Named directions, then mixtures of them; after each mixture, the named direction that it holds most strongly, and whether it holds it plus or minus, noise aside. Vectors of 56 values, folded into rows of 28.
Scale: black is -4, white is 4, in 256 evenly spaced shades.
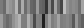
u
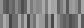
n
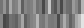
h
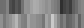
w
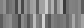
u, minus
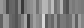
u, minus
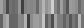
n, plus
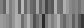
u, plus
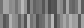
n, minus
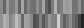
h, minus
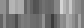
w, minus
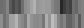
w, plus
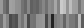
w, minus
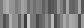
n, minus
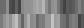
w, plus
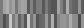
n, minus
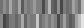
h, plus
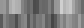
w, minus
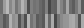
n, minus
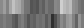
w, minus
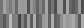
n, minus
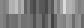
w, minus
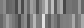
u, minus
